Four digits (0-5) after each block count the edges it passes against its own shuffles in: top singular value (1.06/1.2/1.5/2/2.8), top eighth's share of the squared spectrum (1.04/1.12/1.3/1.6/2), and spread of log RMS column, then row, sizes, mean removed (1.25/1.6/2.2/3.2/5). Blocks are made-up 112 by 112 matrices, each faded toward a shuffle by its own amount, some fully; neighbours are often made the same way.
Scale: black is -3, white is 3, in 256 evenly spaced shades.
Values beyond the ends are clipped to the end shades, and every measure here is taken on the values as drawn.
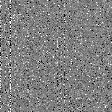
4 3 3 0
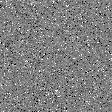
0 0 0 0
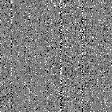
4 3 3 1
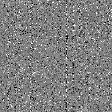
3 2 2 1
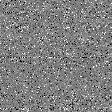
3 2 0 2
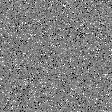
2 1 0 0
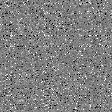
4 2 1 2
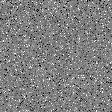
0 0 0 0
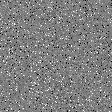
0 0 0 0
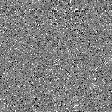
3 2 1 1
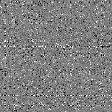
4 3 2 2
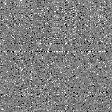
4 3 2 2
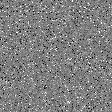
2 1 0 0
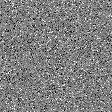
2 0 0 0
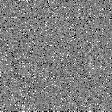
4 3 1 2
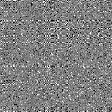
5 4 3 3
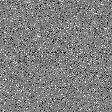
1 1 0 1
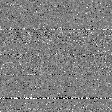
3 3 0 3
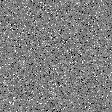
0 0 0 0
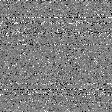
2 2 0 3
